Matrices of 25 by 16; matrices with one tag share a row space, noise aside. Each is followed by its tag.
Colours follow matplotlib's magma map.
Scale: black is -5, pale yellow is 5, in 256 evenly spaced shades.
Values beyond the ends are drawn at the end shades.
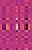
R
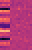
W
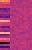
W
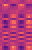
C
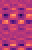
C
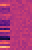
W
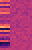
W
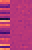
W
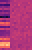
W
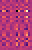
R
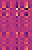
R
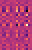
R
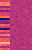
W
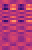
C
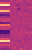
W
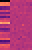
W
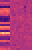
W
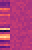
W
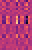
R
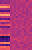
W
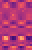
C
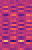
C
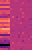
W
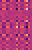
R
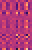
R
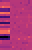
W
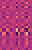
R
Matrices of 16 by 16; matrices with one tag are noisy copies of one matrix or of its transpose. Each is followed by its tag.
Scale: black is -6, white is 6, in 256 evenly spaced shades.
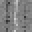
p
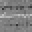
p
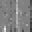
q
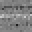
p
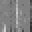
q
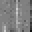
q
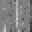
q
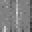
q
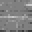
q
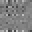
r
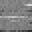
q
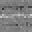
p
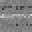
p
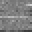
q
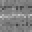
p
